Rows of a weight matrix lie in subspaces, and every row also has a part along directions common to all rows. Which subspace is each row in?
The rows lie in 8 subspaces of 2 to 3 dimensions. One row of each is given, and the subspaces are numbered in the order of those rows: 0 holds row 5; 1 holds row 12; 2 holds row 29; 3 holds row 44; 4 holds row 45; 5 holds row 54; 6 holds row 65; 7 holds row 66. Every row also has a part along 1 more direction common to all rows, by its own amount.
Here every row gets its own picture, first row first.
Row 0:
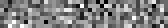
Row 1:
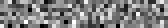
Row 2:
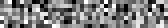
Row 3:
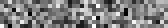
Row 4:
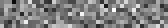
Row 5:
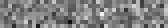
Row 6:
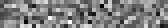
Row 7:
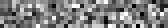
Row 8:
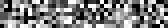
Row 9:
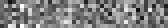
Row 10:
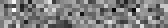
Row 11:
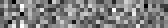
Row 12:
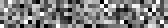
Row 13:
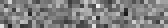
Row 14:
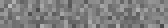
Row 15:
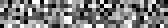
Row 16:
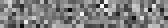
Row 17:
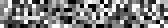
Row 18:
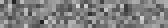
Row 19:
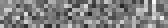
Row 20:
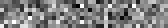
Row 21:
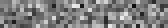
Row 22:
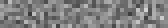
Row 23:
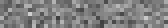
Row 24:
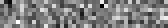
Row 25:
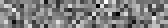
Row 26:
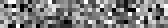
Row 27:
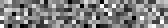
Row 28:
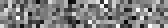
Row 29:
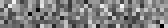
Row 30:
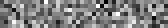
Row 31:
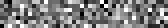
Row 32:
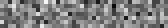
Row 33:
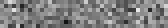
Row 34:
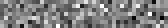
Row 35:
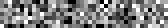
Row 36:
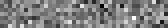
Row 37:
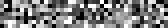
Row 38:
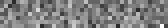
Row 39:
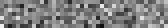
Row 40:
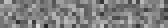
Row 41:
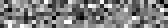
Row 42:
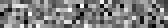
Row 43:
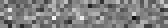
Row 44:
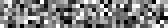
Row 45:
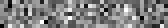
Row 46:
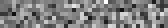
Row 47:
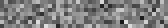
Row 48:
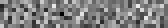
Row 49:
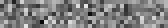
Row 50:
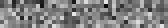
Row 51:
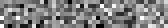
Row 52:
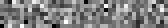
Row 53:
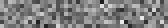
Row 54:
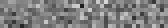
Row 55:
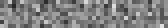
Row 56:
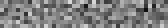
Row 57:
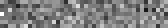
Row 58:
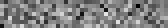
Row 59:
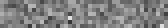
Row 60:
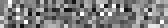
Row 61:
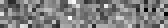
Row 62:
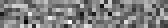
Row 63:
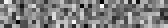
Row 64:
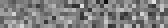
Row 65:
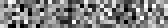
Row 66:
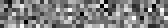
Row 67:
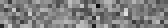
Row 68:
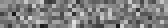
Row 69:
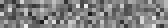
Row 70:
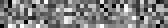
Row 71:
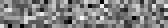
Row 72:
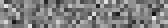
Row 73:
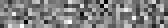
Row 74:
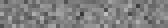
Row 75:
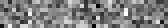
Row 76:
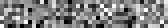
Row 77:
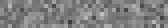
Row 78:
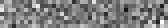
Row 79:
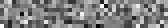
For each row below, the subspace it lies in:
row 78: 3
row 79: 6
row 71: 1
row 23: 0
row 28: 2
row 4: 6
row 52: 2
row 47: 1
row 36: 3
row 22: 3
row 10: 6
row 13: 7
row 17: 6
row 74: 3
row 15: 3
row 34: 3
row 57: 4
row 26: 6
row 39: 0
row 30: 7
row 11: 6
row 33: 6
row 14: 2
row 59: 4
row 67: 7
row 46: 5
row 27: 0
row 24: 0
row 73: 5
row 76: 0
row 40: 0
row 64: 5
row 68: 2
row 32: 2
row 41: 1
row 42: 4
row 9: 6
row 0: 5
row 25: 7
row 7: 5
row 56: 3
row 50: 2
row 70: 4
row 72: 7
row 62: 4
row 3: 7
